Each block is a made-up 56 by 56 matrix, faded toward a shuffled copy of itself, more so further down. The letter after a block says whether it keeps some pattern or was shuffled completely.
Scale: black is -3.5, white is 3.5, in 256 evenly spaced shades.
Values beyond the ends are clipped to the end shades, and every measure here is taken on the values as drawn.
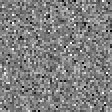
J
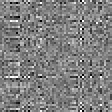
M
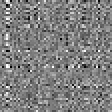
M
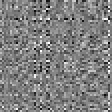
M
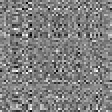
M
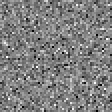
J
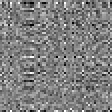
M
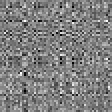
M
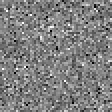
J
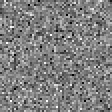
J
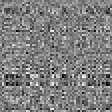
M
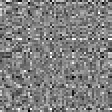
M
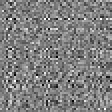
M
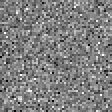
J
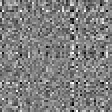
M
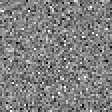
J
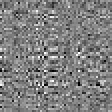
M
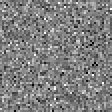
J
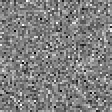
J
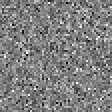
J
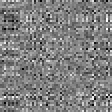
M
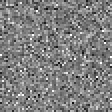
J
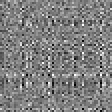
M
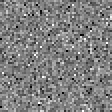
J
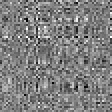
M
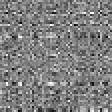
M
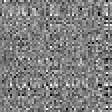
M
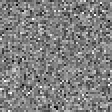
J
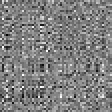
M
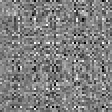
M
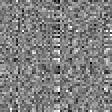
M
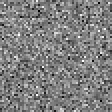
J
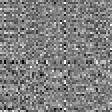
M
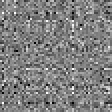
M
